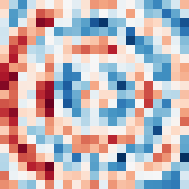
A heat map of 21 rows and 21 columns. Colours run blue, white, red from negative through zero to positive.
The middle left is the ninth with the highest average. The left part is higher, up to a seam about 30% of the way across. Rings spread out from the centre.
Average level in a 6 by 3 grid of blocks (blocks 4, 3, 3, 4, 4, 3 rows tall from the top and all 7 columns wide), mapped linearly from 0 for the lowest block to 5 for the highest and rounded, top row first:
311
341
502
512
332
421
